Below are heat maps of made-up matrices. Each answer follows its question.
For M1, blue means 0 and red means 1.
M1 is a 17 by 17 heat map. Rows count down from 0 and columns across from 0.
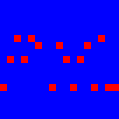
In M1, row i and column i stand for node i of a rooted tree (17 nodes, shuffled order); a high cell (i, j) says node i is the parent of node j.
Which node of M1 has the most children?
12
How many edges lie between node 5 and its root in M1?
1
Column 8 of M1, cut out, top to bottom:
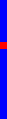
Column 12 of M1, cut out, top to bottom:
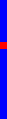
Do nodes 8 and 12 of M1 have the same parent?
yes
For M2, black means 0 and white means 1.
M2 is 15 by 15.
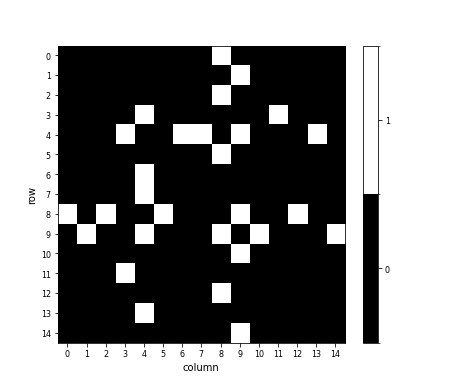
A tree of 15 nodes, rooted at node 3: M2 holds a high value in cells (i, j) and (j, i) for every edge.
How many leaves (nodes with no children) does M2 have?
11
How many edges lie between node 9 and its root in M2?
2
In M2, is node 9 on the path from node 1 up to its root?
yes
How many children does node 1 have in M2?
0
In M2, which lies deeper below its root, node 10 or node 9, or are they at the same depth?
node 10
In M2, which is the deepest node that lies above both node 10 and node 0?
9
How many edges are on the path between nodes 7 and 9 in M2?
2
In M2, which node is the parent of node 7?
4
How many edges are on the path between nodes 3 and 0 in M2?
4
